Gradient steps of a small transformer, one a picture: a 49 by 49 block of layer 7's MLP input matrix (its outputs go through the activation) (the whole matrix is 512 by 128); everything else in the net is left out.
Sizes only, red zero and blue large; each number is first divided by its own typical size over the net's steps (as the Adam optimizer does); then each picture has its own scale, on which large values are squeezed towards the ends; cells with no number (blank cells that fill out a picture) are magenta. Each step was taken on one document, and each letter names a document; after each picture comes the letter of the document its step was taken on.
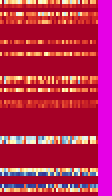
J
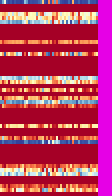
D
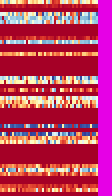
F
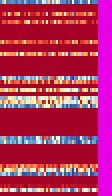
D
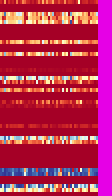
J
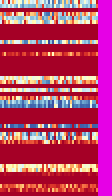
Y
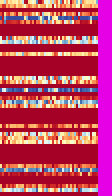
Y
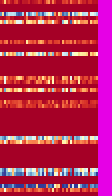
J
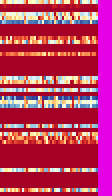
Y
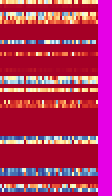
J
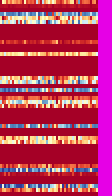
F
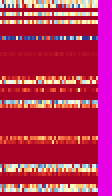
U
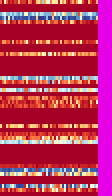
F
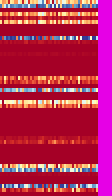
U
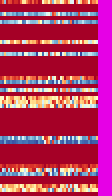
D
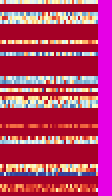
D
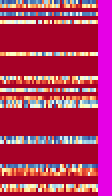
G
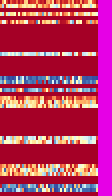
G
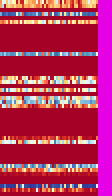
G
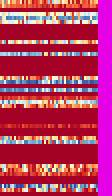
F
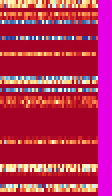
U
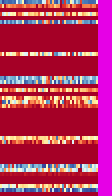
G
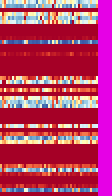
Y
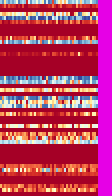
F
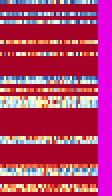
D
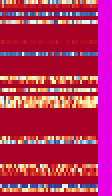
G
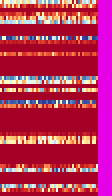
U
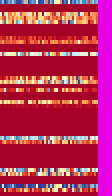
J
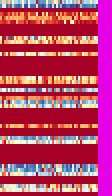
Y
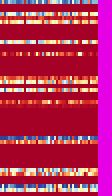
J
